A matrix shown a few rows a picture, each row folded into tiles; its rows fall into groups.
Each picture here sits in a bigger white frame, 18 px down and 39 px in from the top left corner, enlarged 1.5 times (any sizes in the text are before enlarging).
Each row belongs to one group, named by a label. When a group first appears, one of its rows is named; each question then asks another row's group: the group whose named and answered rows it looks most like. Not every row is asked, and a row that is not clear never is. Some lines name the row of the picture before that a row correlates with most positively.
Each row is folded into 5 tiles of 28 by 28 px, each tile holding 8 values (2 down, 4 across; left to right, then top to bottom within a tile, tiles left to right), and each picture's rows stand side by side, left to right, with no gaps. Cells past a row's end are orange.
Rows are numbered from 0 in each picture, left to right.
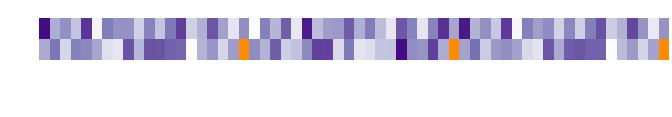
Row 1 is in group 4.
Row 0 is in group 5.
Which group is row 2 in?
5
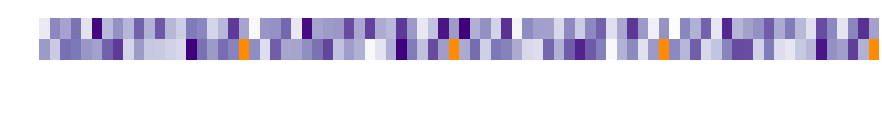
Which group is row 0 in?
4
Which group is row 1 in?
4
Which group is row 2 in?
5
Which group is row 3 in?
4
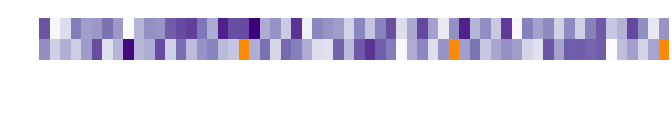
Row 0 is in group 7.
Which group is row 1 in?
5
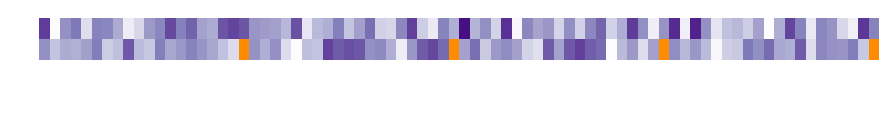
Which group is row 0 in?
7
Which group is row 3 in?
7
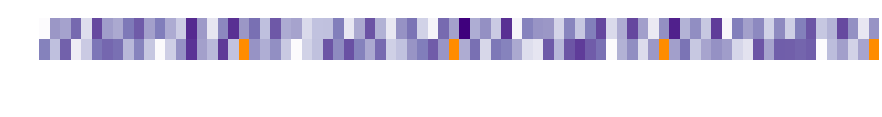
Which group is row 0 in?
4
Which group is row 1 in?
7
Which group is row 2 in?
5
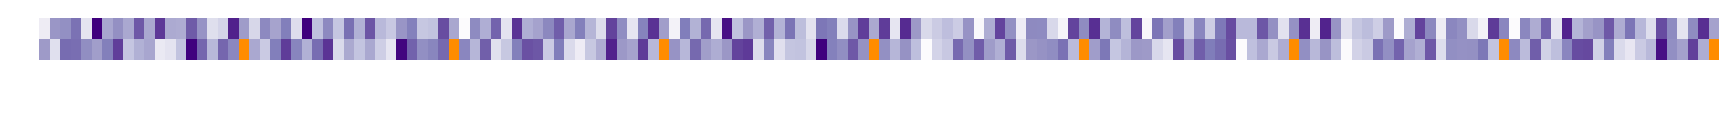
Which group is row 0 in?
4
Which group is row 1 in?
4
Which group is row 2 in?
4
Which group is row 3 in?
4
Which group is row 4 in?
7
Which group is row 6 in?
7
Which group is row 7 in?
4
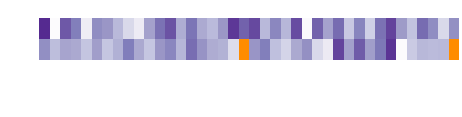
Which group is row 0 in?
7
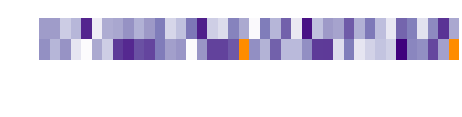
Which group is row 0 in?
7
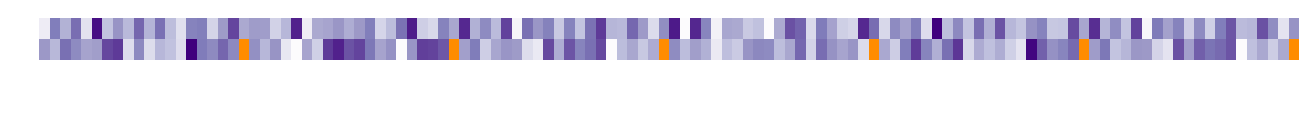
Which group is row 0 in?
4
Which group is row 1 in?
7
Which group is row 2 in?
5
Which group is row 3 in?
7
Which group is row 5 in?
5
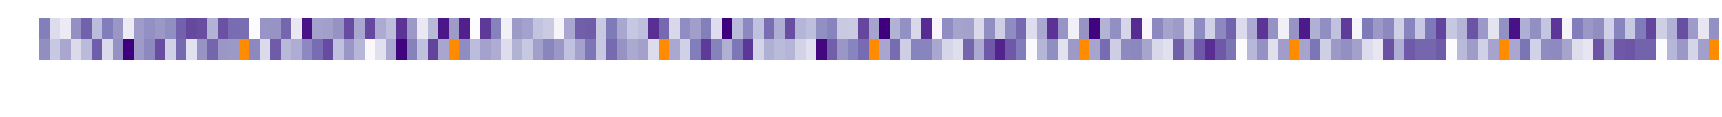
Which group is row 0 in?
7
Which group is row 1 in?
4
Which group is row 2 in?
7
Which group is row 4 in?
5
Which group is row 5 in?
5
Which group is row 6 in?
5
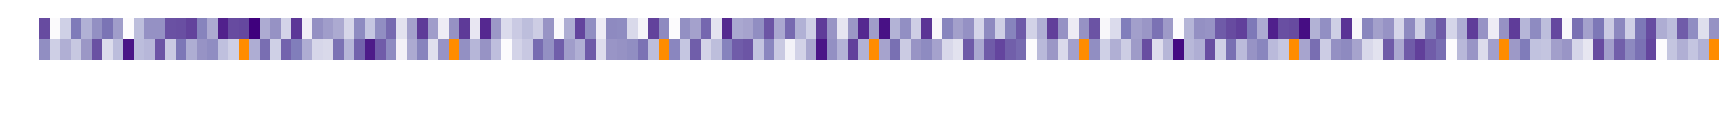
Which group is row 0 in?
7
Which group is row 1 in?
5
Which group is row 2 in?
7
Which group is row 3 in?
4
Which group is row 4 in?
5
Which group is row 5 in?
7
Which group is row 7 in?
5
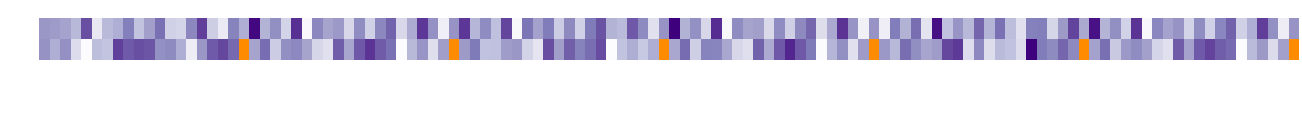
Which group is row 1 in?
5
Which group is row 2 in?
5
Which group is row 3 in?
5
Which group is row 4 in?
4
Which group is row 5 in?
5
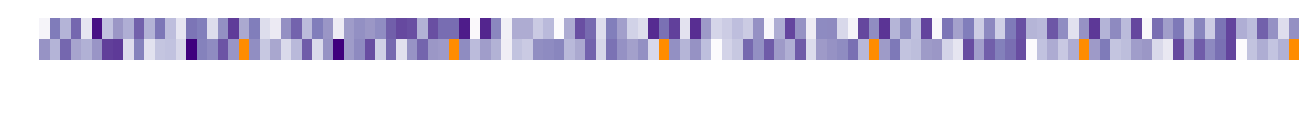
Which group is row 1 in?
7
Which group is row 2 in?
7
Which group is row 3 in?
7
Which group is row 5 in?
5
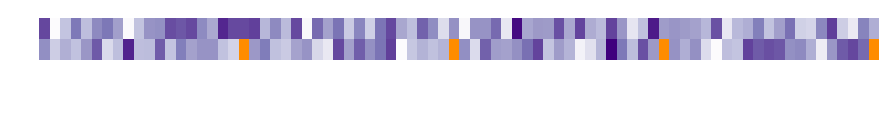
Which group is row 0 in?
7
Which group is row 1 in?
5
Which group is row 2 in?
4
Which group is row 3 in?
7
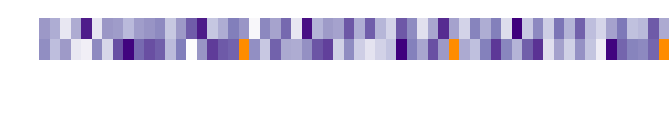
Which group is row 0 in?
7
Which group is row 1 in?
4
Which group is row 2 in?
4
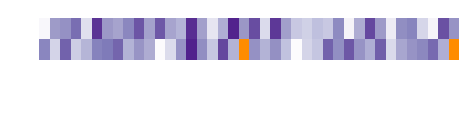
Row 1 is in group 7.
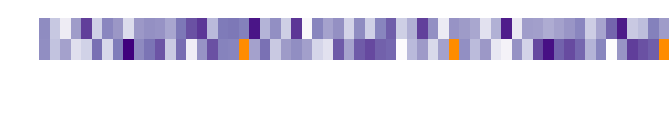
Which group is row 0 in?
7
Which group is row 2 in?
7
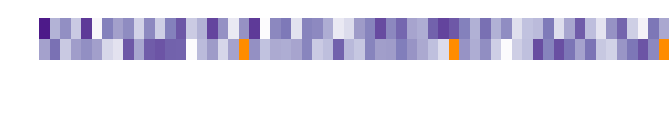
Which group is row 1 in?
7
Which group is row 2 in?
7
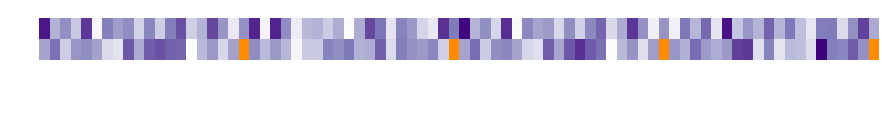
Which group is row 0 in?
5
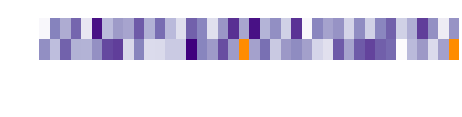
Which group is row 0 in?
4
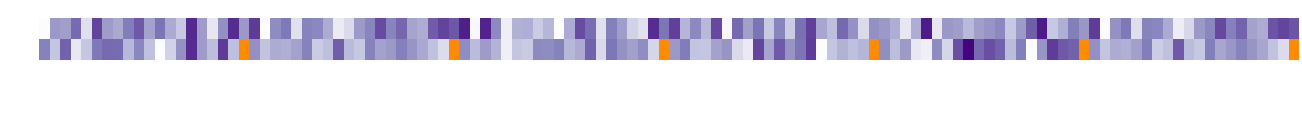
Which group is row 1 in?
7
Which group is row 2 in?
7
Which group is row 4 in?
7
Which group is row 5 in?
7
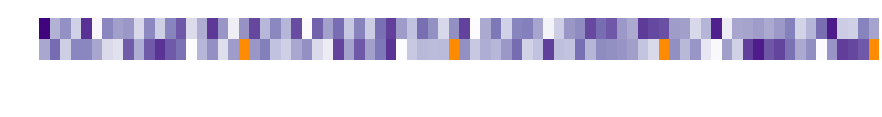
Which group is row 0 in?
5
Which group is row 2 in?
7
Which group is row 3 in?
7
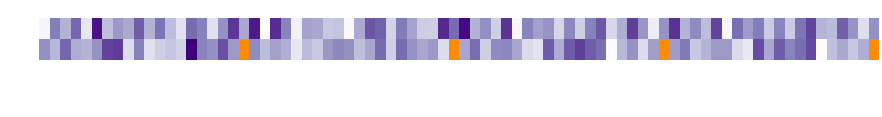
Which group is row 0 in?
4
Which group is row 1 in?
7
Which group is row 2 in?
5
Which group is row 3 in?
5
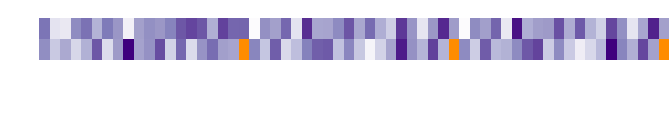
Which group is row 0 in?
7
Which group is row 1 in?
4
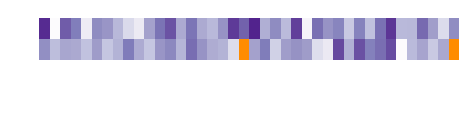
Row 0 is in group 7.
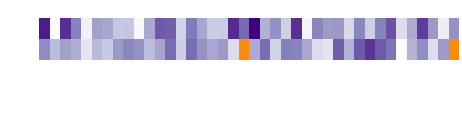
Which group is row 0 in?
7
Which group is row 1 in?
5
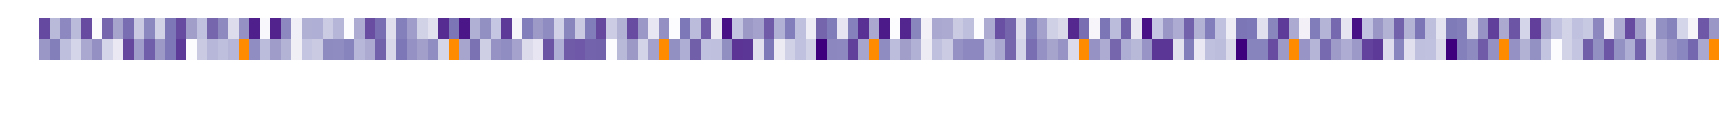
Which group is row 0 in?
5
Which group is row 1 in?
7
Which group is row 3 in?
4
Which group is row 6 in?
4
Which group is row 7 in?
7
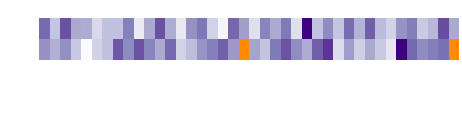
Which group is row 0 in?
7
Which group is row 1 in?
4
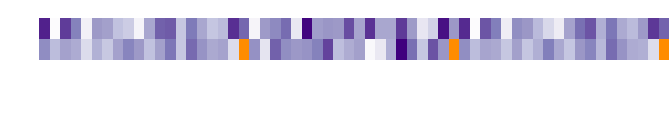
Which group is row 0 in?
7
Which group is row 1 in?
4
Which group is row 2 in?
7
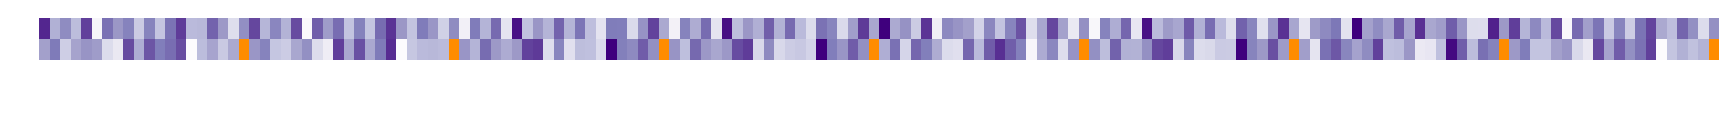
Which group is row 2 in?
4
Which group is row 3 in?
4
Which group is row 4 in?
5
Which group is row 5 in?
4
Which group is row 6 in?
4
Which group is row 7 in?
5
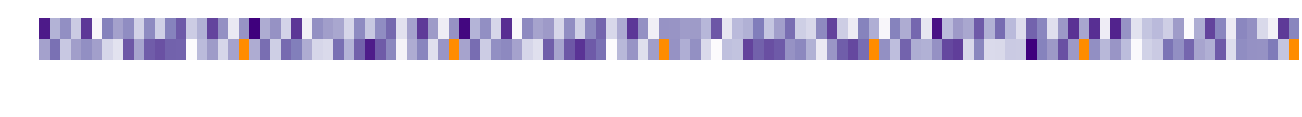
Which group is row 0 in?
5
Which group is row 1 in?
5
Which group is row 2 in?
5
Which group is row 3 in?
7
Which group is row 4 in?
4
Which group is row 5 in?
7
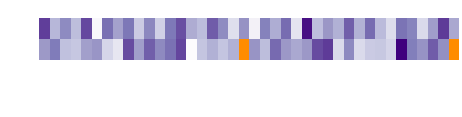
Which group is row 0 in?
5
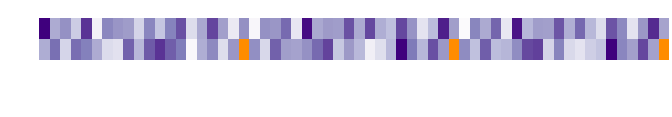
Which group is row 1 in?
4
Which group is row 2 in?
4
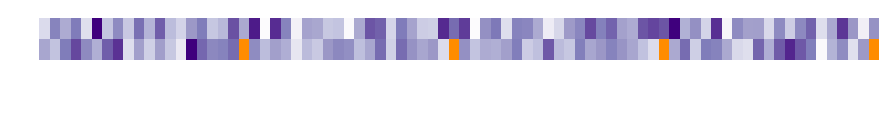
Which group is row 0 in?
4
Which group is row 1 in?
7
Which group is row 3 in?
5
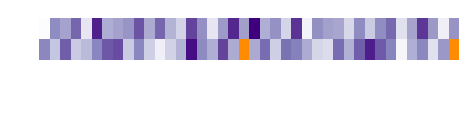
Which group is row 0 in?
4
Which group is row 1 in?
5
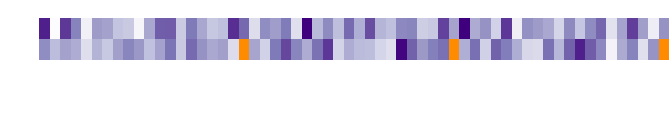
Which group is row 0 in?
7
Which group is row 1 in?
4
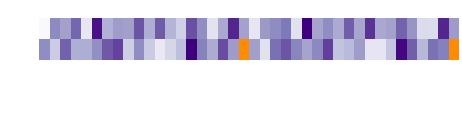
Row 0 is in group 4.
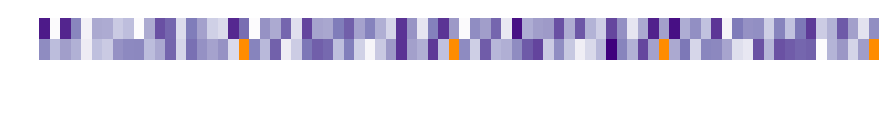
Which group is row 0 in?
7
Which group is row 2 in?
4
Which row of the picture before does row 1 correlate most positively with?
0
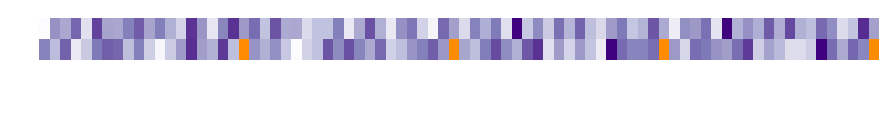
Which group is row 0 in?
4
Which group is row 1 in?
7
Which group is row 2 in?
4
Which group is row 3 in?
4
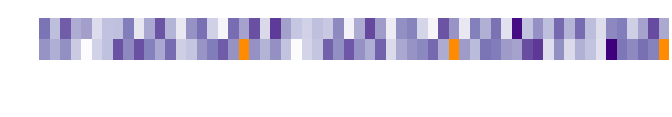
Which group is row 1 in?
7
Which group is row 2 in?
4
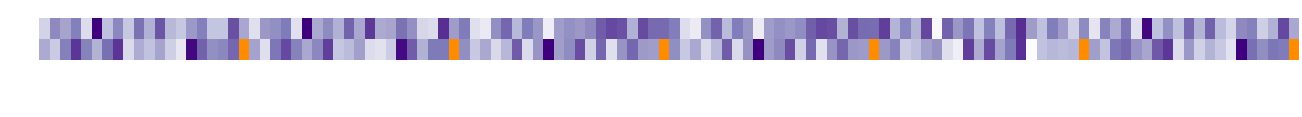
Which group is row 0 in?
4
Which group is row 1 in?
4
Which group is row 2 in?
7
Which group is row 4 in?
5
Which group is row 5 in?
4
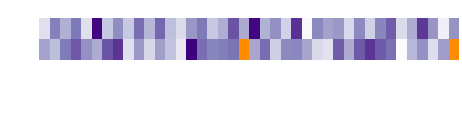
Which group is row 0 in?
4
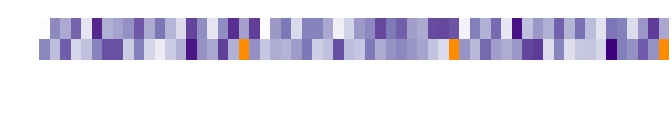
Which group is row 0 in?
4
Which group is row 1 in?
7
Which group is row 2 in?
4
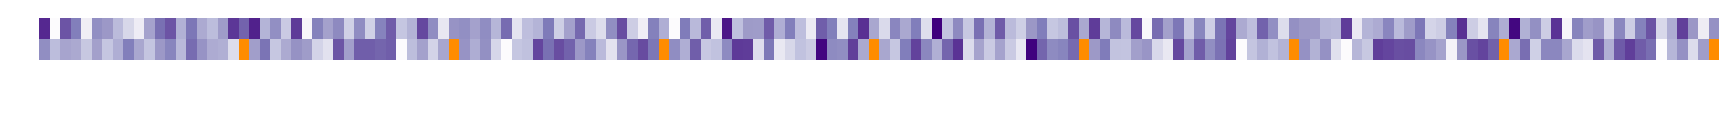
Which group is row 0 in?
7
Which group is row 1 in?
5
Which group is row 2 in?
7
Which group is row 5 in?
5
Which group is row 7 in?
5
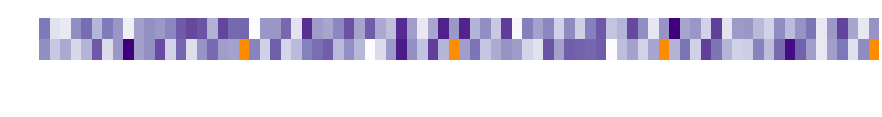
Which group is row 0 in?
7
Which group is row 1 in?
4
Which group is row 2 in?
5
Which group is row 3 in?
5
